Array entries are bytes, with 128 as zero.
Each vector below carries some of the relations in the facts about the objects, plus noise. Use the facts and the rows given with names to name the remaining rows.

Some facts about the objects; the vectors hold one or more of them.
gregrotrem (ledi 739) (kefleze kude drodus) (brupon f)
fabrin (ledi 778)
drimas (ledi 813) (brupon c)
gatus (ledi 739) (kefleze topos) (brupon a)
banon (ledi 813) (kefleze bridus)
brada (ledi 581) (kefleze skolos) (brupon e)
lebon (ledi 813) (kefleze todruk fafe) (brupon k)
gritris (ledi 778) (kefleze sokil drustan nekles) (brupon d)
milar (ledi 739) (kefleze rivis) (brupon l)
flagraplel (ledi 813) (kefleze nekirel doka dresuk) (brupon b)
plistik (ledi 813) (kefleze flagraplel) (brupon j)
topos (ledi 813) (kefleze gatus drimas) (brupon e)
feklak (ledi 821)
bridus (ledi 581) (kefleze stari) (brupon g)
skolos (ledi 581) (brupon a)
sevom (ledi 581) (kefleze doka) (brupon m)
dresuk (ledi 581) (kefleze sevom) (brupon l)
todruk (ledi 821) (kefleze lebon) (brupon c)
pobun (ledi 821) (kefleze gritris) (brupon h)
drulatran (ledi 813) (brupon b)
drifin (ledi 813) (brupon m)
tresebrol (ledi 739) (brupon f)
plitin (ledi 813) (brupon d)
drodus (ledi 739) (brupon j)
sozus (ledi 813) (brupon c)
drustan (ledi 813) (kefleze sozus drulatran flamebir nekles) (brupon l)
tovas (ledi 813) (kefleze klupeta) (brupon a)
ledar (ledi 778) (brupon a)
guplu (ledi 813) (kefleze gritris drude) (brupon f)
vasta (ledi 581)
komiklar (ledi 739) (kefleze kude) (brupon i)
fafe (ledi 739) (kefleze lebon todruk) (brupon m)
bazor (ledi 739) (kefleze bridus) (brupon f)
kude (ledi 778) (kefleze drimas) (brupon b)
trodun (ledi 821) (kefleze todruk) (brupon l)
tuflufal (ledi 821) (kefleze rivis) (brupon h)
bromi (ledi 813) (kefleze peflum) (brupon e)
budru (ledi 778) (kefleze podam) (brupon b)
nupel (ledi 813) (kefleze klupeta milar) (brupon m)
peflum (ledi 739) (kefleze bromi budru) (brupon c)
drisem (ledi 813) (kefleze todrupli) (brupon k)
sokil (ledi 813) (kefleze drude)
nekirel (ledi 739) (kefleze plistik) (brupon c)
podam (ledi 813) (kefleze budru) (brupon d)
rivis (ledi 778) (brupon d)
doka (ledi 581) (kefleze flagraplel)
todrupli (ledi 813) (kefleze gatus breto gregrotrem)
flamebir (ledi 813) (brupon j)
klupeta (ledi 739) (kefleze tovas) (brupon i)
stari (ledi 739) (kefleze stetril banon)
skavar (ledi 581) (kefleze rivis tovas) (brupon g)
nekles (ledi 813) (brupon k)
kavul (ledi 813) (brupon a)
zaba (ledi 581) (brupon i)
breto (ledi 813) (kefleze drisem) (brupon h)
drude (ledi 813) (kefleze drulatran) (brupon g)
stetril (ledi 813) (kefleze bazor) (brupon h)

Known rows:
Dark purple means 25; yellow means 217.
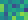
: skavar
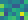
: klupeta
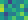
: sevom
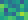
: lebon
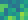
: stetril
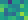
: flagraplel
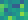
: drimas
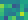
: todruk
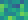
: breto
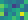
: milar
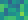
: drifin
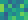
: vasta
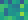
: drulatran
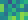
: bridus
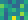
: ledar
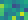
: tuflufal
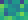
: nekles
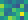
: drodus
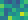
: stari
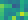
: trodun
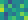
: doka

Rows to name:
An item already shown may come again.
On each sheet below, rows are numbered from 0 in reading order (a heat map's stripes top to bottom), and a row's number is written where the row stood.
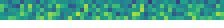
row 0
topos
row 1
bridus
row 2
tuflufal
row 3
zaba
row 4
podam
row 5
sevom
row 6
flagraplel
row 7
plitin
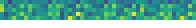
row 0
sevom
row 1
sokil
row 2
rivis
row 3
bromi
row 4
drodus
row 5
plistik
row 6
gritris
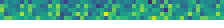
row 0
flamebir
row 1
sozus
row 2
nekirel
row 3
milar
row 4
drustan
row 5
skolos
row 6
pobun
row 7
flamebir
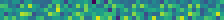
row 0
podam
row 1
peflum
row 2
dresuk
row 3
brada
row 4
fabrin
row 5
budru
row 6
kude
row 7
fafe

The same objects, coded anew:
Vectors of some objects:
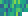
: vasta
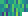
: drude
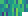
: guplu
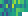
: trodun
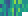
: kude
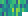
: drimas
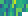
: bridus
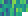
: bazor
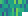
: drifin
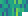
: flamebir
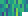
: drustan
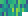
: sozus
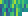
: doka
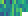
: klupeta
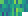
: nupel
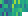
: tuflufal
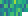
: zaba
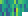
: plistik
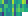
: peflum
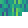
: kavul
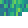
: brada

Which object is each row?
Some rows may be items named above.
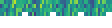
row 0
bridus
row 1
pobun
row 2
ledar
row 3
kude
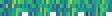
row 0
trodun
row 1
plitin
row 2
dresuk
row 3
bromi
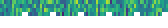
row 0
milar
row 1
fafe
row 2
gritris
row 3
peflum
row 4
budru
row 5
skavar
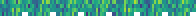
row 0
topos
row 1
rivis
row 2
vasta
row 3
podam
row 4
nekirel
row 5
fabrin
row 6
skolos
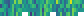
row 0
ledar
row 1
bromi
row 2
sevom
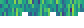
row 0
nekles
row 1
klupeta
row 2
flagraplel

